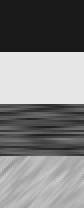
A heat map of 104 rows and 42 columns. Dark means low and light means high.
It is made of 4 by 1 panels. Panel 1,1: very low, flat. Panel 2,1: very high, flat. Panel 3,1: low, streaked across. Panel 4,1: high, slanting up to the right, faint in contrast.
